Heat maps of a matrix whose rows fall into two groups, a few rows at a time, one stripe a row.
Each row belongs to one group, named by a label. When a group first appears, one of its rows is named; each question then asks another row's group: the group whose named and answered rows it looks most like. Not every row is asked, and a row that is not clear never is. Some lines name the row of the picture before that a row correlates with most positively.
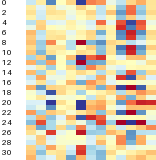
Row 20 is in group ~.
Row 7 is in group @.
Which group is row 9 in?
@
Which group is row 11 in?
~
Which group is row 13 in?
~
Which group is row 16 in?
~
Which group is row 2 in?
@
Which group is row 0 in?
~
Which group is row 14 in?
@
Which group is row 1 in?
@
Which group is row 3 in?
@
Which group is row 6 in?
@
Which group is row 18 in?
~
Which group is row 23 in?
~
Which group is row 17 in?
@
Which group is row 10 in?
@
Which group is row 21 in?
~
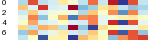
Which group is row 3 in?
~
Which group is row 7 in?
~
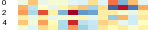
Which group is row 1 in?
@
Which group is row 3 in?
@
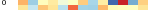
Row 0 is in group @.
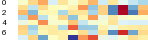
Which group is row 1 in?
@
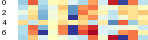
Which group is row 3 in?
~
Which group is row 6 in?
~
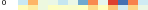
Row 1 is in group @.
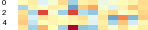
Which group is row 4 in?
@
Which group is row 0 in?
~
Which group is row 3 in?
@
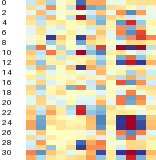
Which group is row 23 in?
@
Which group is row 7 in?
~
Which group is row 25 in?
@
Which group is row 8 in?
~
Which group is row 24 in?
@
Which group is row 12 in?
@
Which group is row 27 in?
@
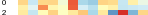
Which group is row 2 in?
@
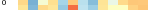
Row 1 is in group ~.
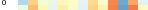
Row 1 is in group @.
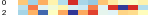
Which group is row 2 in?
~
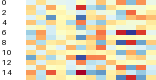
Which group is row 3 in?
~
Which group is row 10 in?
@
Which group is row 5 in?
~
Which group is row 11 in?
~
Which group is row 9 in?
~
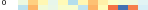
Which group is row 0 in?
~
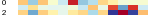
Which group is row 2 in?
@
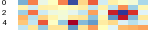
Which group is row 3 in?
@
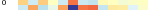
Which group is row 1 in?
~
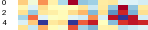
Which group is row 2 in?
@
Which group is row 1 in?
@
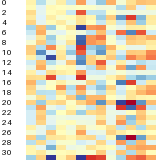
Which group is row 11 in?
~
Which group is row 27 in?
@
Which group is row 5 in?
~
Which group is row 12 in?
~
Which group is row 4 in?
@
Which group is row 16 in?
@
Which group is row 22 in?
~
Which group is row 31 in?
~
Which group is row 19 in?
~
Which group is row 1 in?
@
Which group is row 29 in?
~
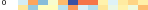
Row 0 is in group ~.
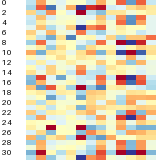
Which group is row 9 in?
~
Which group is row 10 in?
@
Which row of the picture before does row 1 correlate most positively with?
0
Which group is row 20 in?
@
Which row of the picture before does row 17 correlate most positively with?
1
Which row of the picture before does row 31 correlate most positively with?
0
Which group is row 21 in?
~
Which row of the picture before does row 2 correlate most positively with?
1
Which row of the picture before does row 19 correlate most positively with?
0
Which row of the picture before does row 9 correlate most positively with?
0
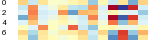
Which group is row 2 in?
~
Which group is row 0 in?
@
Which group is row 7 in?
@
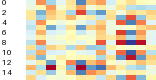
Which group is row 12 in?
~
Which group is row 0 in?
~
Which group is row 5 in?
~
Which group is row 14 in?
~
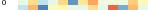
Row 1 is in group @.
